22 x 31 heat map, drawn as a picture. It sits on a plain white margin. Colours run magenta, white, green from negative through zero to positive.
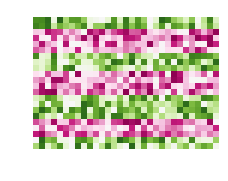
Average level on the scale: 50%. Histogram: flat. Stripes: horizontal, repeating 3 times.
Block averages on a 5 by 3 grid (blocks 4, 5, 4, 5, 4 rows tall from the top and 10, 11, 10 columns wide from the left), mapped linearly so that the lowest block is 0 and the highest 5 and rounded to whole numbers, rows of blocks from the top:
433
444
000
555
333
